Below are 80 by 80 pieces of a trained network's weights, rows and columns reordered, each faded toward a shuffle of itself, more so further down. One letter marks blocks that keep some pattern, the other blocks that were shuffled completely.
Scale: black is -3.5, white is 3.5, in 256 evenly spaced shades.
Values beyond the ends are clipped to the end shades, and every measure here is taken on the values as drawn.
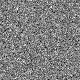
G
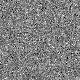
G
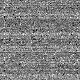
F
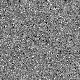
G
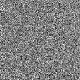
F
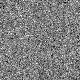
G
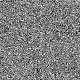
G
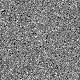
G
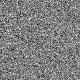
G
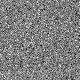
G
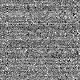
F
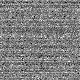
F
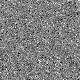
G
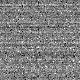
F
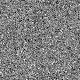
G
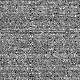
F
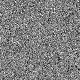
G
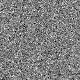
G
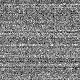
F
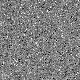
G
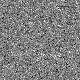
G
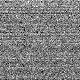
F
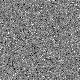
G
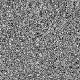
F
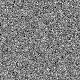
G
